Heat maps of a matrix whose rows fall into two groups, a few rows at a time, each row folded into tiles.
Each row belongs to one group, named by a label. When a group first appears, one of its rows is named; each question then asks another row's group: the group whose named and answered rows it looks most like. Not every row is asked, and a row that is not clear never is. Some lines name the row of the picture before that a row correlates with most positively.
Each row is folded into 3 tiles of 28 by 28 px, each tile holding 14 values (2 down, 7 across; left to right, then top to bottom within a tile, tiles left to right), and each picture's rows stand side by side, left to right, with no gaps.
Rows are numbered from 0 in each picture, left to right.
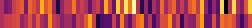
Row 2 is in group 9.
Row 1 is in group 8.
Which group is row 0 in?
8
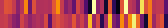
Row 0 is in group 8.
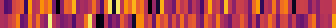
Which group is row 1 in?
8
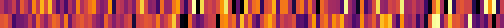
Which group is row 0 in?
8
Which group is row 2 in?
8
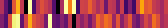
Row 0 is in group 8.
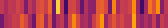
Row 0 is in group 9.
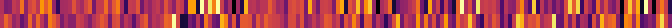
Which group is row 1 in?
9
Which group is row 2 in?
8
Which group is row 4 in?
9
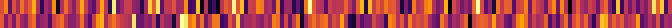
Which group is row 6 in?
9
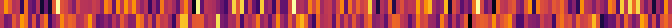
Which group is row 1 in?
8
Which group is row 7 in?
8
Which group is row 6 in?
8
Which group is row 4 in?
9
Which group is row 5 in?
8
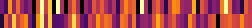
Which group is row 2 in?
8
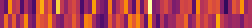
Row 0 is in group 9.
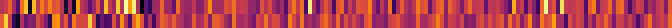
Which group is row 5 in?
9
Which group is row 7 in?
9
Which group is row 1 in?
8
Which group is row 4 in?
9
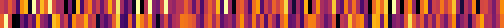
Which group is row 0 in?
8
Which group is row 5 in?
9
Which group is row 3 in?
9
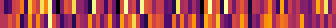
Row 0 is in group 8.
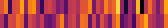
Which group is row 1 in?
9
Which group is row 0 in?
9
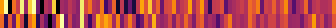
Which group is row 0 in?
9
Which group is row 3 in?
9
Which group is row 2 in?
9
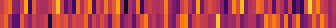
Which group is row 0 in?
8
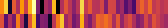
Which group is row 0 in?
9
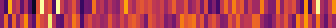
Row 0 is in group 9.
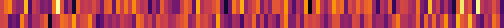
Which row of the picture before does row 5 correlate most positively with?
0
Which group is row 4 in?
9
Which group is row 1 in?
8
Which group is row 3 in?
9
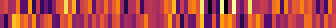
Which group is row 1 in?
9
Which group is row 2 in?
9
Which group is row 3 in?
8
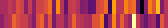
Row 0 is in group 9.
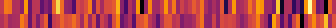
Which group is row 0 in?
8
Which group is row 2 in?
9
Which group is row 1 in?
9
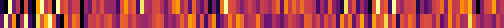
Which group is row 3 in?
8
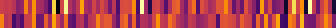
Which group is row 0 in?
9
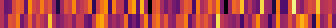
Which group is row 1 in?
9
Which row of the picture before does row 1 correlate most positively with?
1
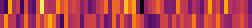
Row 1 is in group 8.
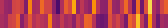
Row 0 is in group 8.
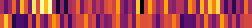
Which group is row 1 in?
9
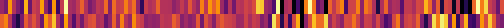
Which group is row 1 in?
8
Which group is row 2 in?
8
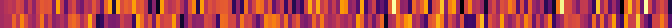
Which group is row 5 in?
9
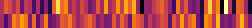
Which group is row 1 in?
8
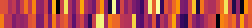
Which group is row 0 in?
9
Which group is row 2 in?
8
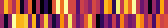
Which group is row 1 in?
8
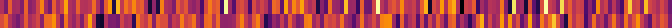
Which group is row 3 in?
8
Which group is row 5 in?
9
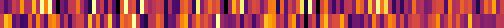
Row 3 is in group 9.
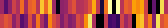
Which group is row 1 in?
8
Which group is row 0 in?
8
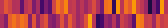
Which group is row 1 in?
8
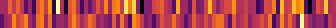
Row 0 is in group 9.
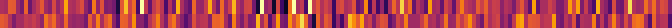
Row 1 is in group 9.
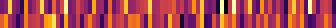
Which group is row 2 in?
9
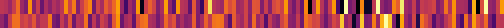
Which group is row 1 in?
9
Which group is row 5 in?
9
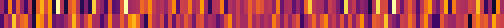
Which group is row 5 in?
8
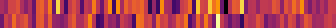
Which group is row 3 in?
8
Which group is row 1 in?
8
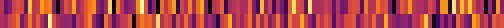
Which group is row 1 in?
8
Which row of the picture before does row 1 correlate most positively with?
1
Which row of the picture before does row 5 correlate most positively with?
1
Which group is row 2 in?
9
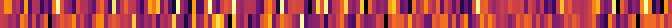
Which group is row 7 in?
8
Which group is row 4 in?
8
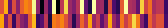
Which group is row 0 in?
9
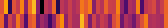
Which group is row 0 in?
9
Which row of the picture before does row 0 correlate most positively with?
0
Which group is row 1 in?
9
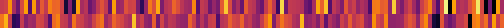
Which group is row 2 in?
8
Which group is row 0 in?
8
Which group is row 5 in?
8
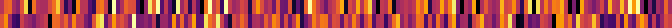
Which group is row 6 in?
8
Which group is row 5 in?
9
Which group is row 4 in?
9
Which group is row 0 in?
8
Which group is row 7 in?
8
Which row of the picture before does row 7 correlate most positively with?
0
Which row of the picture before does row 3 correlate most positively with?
2
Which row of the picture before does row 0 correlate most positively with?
5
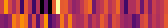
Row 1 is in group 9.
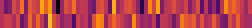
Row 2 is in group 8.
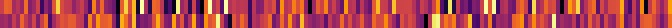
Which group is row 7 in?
9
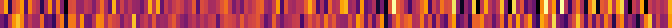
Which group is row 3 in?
8
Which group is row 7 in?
9
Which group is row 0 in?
9
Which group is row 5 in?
9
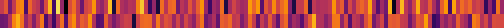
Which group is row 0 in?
9
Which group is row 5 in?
8
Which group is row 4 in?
9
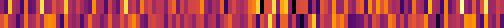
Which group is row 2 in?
9
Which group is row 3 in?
9
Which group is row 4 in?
8
